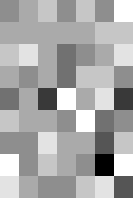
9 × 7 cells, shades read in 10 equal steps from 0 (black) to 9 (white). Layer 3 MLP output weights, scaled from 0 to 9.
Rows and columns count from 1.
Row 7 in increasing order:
3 5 5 6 6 7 8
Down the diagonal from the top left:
5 6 6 4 6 4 7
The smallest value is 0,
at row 8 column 6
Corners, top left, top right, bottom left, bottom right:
5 9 8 3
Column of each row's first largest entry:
7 6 2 5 4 5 3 1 1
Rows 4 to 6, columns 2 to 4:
5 6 4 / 6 2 9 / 6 6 5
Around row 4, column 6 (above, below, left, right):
6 8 7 5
